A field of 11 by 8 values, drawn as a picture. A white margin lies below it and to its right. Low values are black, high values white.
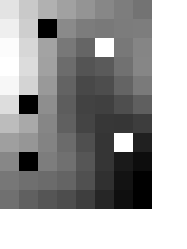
Ninth with the lowest average: bottom right. Slope: up to the top left. Roughest part: middle left. Lone odd cells: 5, 2 higher and 3 lower than their neighbours.
